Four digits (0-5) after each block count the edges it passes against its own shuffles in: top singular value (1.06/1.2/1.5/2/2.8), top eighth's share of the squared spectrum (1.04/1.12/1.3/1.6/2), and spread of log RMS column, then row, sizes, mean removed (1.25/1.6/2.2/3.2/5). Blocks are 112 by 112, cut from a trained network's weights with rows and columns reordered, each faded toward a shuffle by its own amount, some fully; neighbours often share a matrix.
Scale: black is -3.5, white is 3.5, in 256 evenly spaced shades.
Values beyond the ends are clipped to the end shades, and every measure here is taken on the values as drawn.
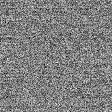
3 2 0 0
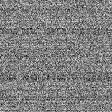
4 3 0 2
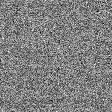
1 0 0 0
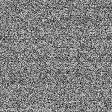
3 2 0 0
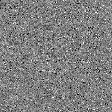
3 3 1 2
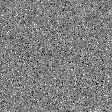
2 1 0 0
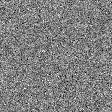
0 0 0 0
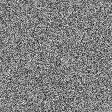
0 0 0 0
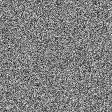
0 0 0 0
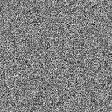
3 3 0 0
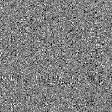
3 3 2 2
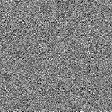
4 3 1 2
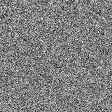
0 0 0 0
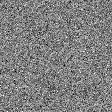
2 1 0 0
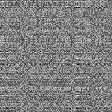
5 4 1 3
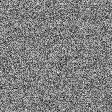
2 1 0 0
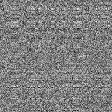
4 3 0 2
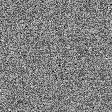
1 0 0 0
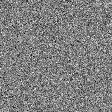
1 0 0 0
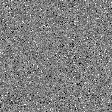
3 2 1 1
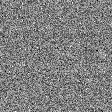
1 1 0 0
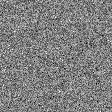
0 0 0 0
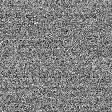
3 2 0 0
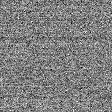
3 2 0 0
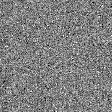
2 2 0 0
